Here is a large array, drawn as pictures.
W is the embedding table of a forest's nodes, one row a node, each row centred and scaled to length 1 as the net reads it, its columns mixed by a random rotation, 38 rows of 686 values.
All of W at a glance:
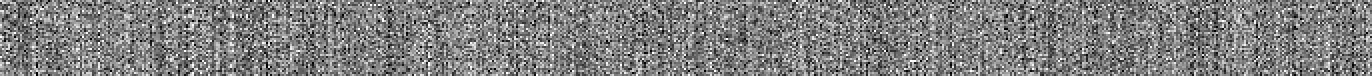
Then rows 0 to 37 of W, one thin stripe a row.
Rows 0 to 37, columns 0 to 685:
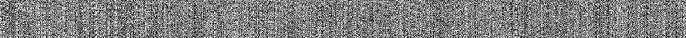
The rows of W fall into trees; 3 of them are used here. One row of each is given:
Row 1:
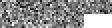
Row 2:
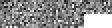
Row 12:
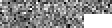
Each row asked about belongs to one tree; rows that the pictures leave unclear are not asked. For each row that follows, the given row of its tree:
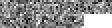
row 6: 12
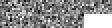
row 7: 2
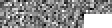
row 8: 2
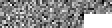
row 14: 2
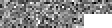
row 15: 12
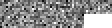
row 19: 2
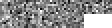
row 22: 12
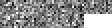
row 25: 2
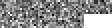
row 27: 1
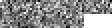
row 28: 12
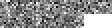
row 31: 12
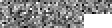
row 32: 12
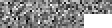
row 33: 12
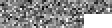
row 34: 1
